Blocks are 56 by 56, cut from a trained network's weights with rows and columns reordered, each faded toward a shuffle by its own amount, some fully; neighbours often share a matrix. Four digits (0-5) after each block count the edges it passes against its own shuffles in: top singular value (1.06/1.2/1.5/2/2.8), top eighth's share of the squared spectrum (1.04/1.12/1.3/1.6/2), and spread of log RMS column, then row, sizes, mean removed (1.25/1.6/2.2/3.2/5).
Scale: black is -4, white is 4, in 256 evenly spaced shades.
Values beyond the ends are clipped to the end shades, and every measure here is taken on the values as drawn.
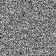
0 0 0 0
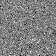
1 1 0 0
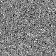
1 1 0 0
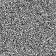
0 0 0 0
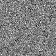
0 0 0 0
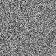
2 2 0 0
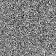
1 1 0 0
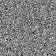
2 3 1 1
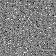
0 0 0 0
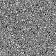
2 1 0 0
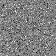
0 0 0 0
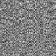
4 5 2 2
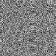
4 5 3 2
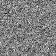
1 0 0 0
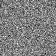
1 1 0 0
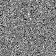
1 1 0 0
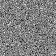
0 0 0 0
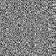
3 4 2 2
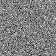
1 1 0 0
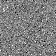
0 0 0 0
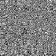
2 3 1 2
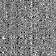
3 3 1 3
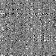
2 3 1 3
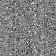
1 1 0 0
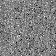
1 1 0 0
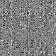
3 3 0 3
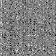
2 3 1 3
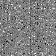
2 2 0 1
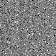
0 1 0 0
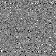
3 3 1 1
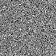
2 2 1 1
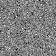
1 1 0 0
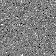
1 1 0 0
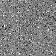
1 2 0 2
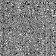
1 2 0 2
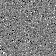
0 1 0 0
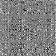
3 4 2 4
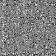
2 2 0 2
